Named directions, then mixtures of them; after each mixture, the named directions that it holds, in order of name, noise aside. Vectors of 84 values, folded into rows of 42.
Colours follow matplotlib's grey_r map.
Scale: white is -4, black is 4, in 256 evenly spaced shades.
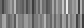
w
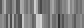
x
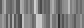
x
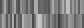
w, x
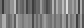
w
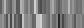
x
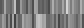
w, x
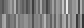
w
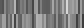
w, x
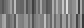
w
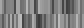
w, x
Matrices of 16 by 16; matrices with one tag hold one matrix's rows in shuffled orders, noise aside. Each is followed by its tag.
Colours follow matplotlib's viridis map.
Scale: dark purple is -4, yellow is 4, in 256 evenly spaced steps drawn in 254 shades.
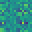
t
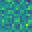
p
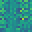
t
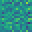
p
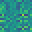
t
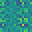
t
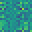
t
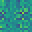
t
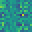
t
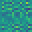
p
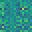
t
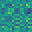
p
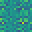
t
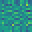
p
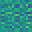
p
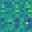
p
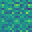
p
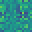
t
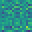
p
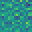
p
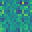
t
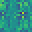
t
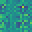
t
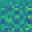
p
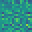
p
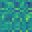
p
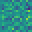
p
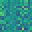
t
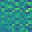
p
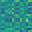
p
